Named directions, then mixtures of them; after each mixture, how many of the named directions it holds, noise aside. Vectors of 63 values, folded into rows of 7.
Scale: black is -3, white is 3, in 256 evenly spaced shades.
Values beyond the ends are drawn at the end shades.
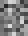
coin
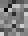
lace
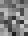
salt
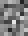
two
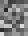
one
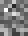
two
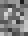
three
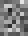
three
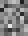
one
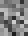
one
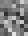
one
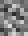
three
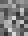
one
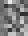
one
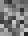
one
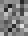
three
